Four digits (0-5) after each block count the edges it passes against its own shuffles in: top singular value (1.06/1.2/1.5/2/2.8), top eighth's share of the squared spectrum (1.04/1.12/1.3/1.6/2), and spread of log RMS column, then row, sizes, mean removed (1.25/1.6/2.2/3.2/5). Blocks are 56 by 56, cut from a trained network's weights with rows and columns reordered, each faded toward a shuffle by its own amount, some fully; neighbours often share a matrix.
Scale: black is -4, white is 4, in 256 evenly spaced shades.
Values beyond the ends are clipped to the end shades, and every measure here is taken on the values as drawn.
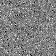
0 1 0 0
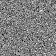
0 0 0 0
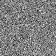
1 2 0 0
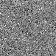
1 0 0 0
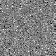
2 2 1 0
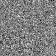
2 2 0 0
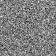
2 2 0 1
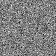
0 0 0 0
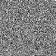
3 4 1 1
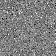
0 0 0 0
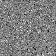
0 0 0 0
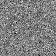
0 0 0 0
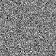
2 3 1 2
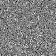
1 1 0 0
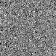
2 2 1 0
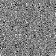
3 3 2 1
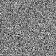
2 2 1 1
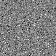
1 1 0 0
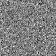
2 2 1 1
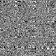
3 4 2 2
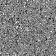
1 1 0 0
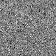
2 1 0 0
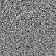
3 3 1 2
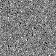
1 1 0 0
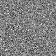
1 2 0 1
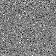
1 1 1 0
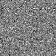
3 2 0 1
